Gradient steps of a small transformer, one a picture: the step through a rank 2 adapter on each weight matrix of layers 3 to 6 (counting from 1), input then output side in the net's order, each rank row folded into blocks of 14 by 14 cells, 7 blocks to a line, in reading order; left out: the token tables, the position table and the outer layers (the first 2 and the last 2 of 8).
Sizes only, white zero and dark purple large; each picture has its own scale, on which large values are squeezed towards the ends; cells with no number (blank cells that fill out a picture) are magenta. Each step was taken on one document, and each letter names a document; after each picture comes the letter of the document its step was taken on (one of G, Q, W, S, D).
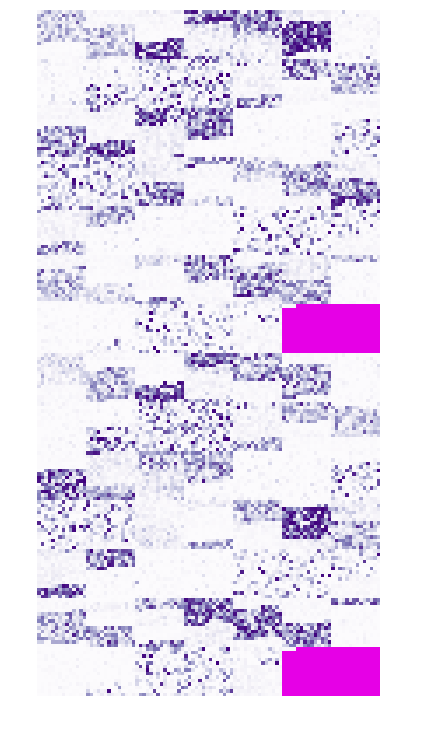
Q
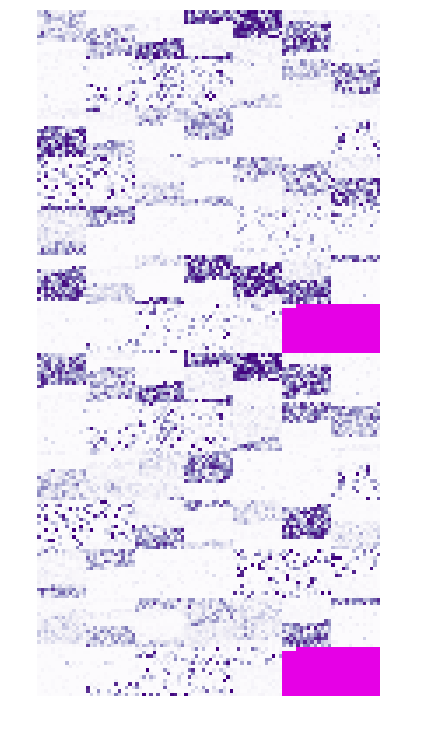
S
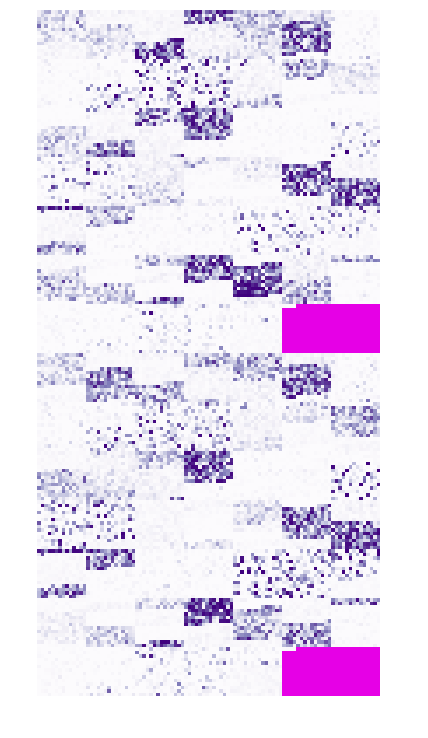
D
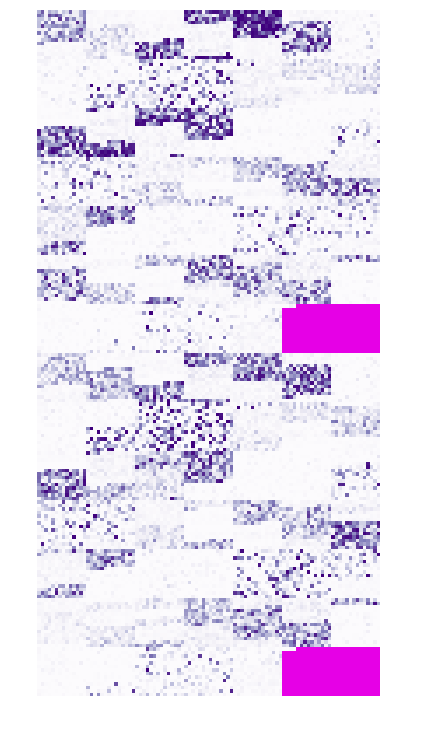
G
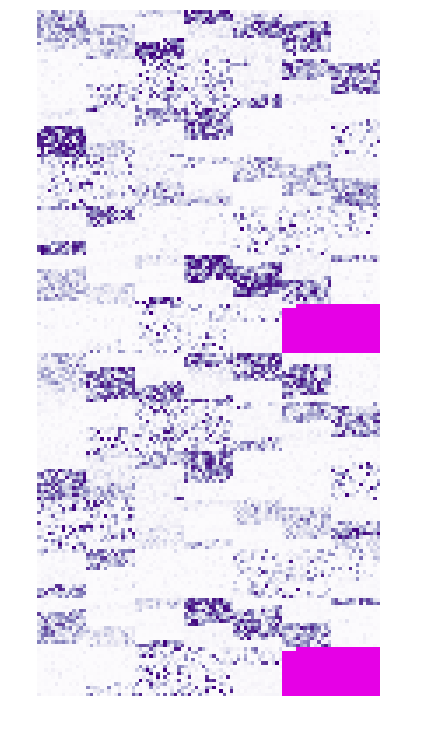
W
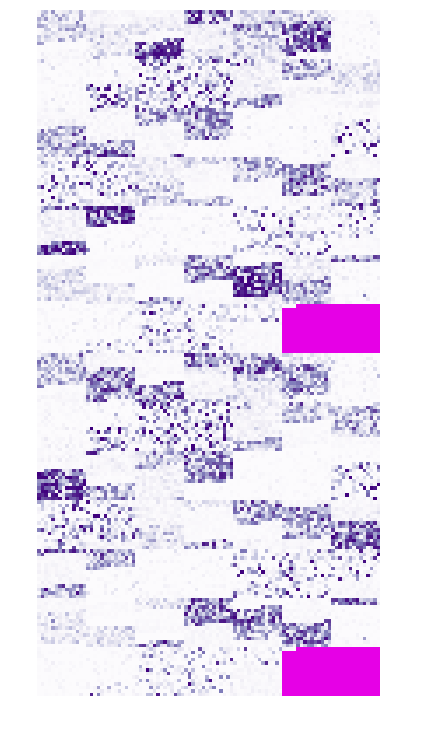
W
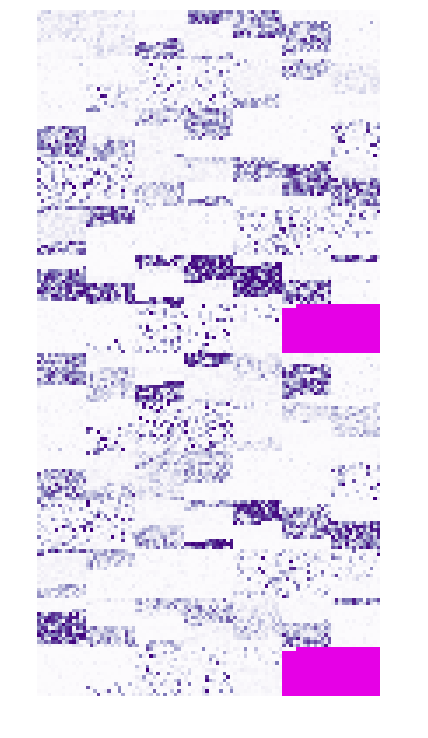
W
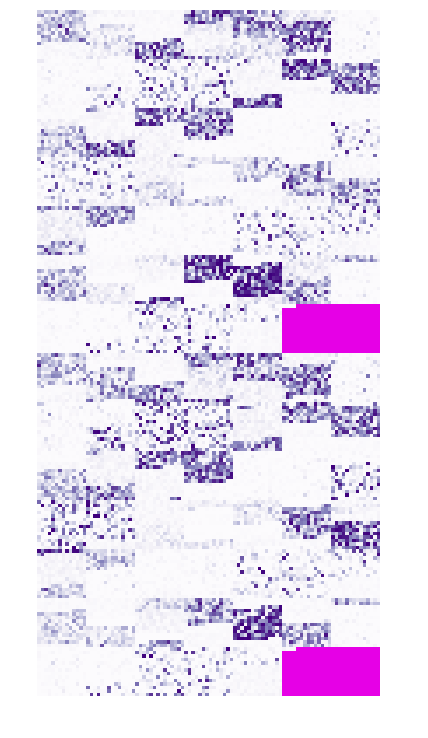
D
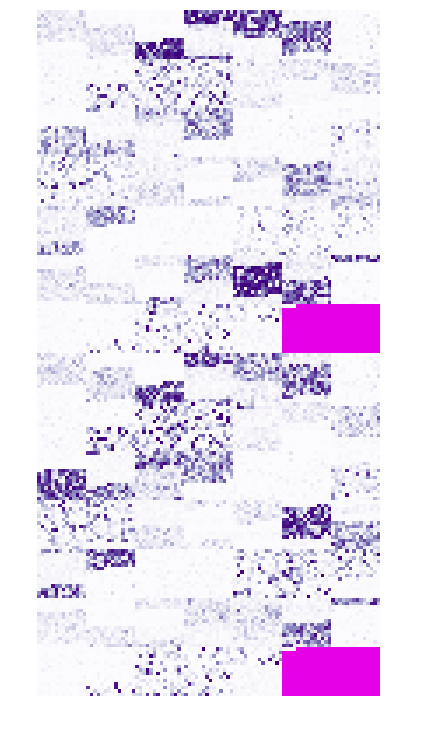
G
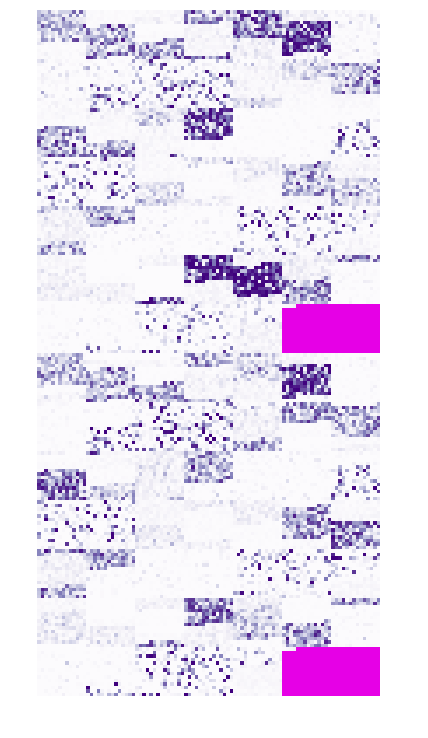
S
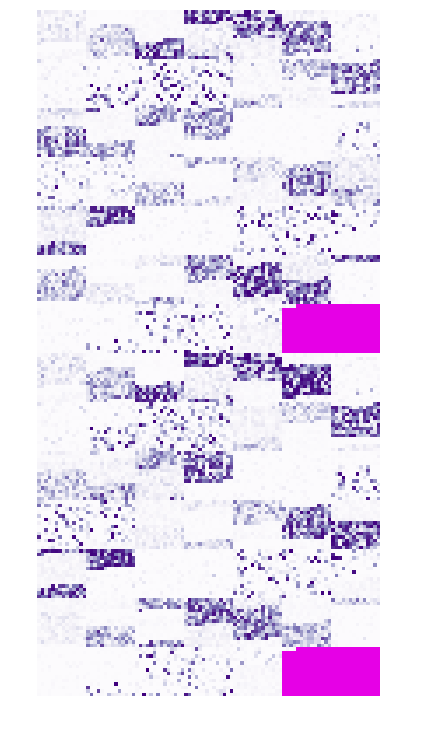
S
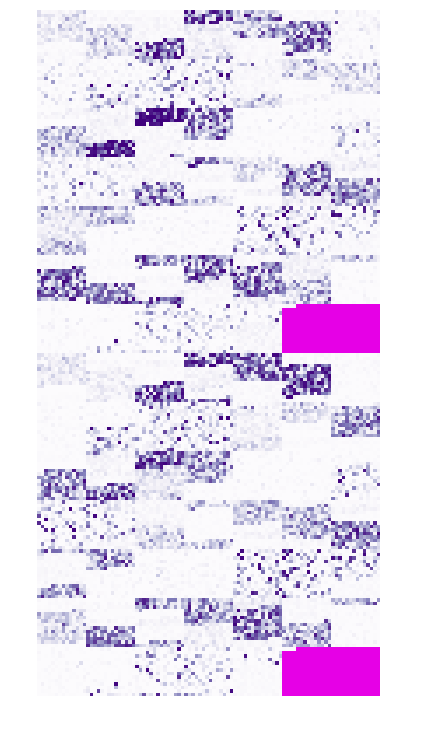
G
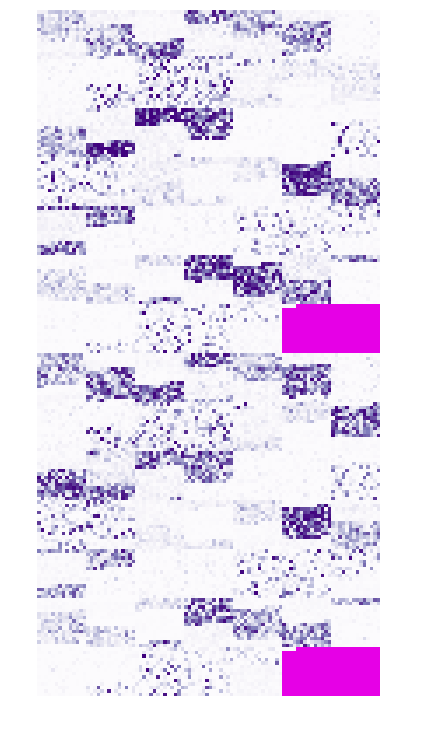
D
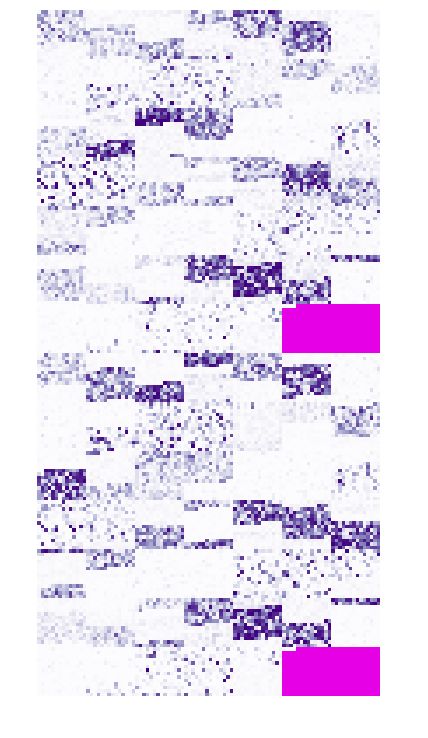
G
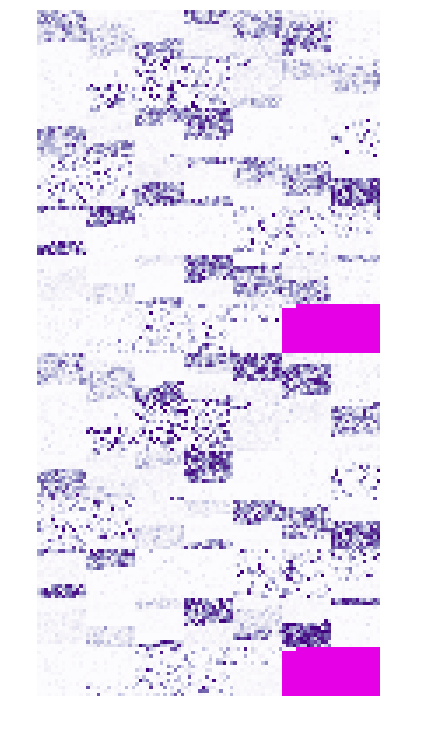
W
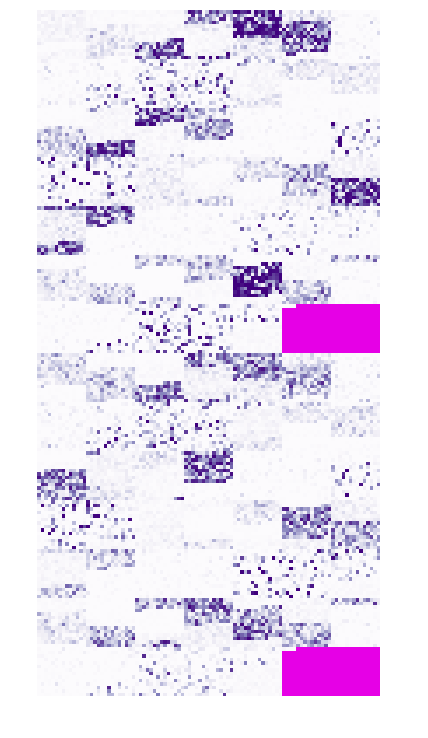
D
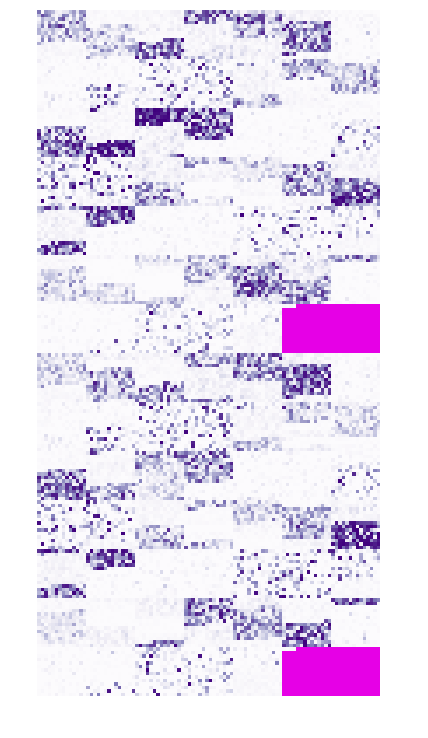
Q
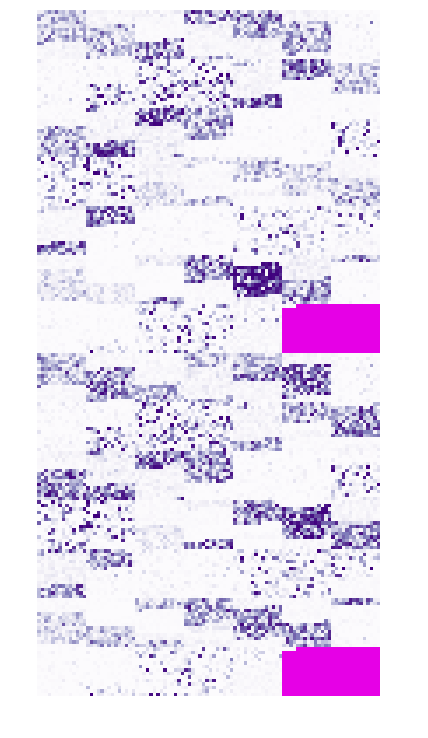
D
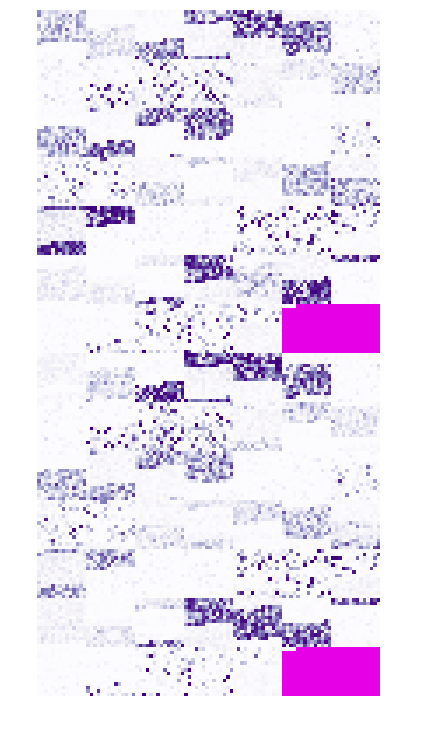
S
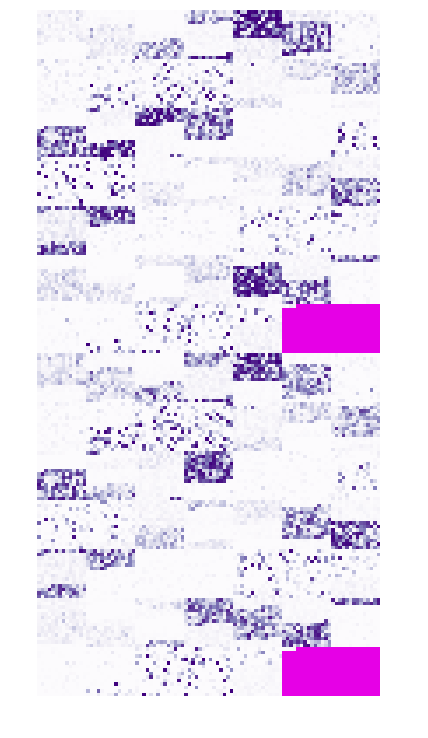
S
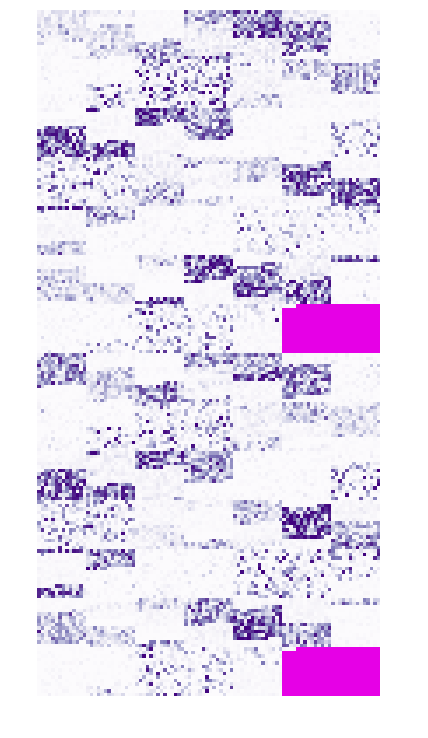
D
